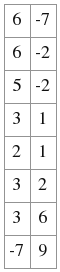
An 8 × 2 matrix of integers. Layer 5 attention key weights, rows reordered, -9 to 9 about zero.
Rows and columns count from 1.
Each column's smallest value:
-7 -7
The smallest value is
-7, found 2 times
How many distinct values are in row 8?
2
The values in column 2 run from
-7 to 9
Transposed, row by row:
6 6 5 3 2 3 3 -7 | -7 -2 -2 1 1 2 6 9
